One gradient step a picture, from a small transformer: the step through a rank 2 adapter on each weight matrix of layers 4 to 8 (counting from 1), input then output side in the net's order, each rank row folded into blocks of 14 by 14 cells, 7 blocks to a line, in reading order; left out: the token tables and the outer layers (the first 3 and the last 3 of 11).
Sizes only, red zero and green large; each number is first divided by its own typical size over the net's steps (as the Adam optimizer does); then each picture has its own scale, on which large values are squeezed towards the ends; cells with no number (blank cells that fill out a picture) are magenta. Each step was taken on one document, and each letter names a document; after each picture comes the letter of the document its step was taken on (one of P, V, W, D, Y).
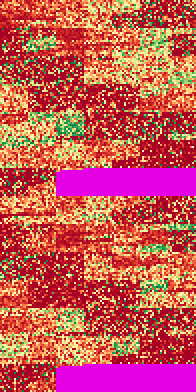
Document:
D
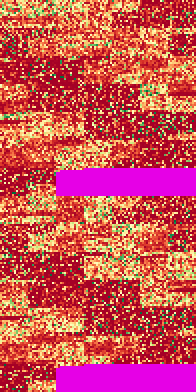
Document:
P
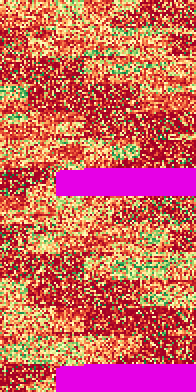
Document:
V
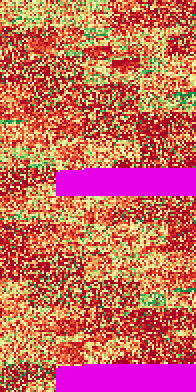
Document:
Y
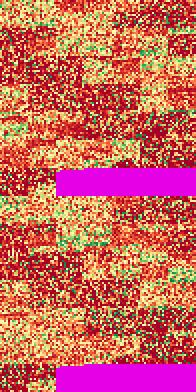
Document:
Y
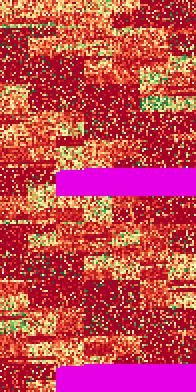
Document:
P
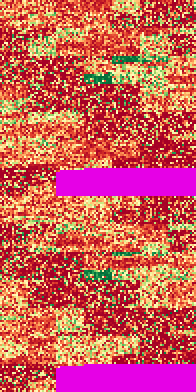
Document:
D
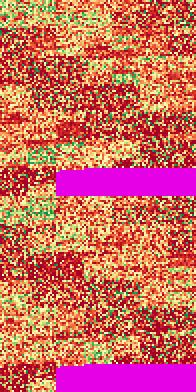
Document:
Y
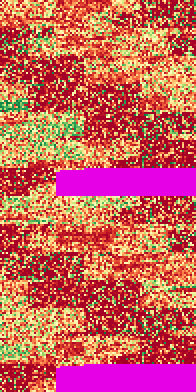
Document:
D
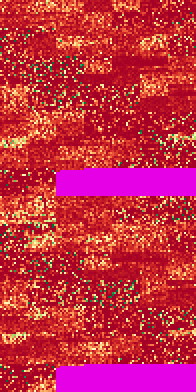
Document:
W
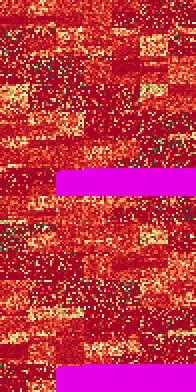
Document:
W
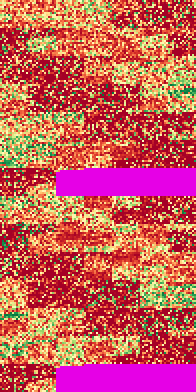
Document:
D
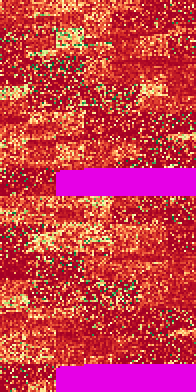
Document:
W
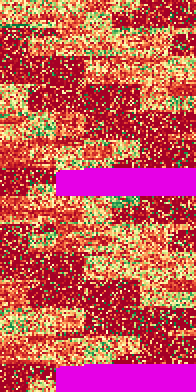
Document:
P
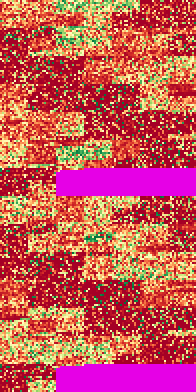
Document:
P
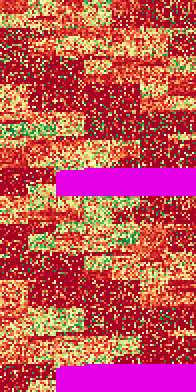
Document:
P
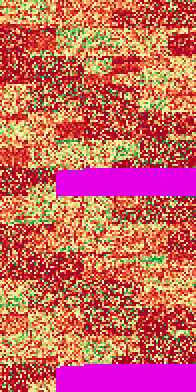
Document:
Y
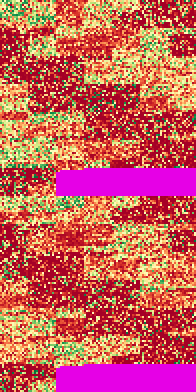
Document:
D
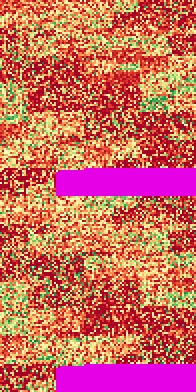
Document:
V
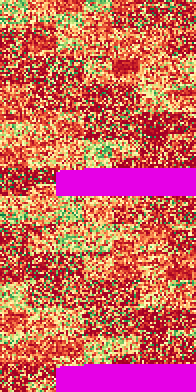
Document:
Y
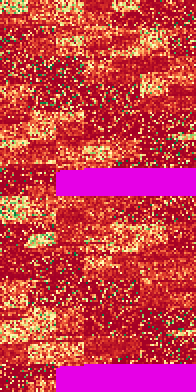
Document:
W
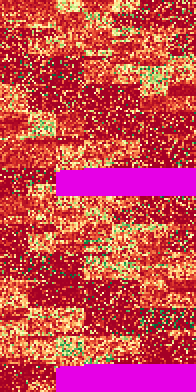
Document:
P
